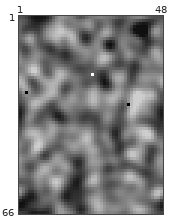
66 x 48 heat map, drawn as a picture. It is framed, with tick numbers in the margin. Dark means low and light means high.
Odd rows or columns: none. Seam: none. Grain: blotchy. Mirror symmetry: none. Lone odd cells: 3, 1 higher and 2 lower than their neighbours. Histogram: bell-shaped.
